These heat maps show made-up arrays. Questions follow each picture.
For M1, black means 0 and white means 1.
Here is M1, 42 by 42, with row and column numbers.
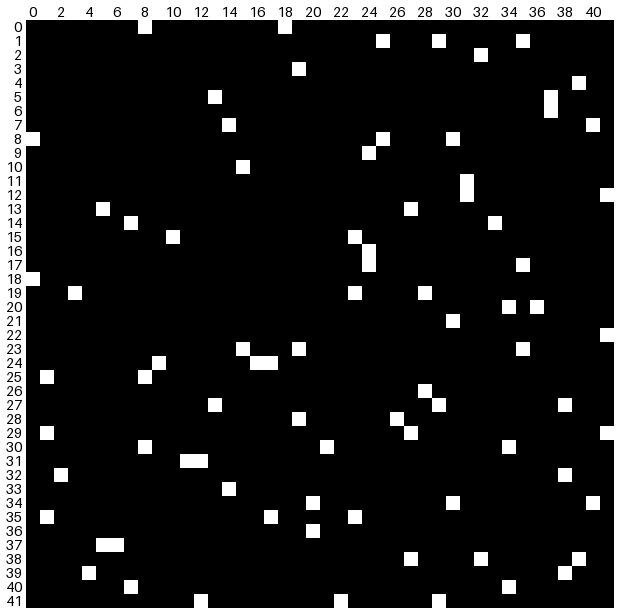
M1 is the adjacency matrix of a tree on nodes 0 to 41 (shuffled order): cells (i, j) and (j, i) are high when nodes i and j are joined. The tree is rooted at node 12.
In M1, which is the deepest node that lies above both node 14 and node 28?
1
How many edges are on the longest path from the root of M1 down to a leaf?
11
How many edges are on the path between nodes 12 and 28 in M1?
7
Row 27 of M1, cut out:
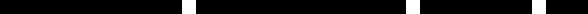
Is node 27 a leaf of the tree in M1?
no
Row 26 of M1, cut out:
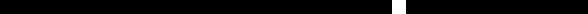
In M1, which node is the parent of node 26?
28
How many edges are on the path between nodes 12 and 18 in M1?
7
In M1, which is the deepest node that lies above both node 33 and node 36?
34
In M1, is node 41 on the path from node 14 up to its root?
yes
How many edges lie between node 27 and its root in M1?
3
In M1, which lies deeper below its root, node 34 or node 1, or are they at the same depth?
node 34
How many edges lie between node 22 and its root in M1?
2
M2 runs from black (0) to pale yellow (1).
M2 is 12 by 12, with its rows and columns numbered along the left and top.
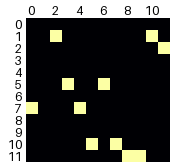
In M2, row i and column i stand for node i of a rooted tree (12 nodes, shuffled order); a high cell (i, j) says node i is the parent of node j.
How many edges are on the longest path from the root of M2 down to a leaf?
3
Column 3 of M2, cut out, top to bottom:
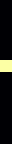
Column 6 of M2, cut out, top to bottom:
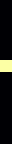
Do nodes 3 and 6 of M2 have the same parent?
yes
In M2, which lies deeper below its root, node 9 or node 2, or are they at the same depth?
node 9
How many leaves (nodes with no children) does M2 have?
6
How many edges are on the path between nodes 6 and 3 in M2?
2
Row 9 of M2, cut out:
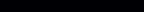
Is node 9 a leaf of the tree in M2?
yes
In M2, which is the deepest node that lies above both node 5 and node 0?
10
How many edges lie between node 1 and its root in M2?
0
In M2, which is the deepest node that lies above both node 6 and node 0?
10
